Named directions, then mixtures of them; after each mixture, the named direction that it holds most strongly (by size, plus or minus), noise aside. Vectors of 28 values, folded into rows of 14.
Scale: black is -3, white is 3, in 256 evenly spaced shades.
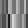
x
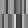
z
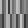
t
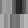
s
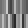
z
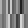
t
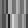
x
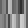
x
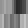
s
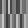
t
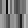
t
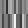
z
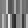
x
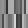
z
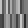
t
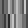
x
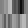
s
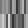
x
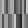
z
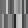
z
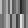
t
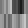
s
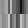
s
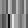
x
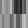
s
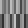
t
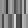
z
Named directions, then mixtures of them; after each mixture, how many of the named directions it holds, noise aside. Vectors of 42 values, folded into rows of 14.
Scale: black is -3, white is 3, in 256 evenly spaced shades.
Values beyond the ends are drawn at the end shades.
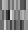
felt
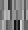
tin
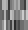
two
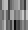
two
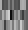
one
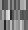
one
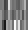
two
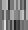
two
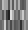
one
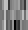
two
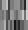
two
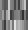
two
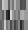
one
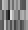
one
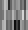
two
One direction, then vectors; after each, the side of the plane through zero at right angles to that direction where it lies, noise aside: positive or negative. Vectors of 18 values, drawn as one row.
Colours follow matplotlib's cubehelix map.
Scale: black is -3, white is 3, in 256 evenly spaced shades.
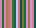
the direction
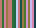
positive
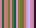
positive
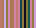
positive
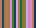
positive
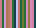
positive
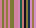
positive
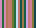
positive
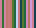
positive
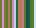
negative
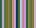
negative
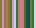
negative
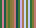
negative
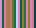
positive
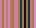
positive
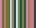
positive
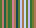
negative
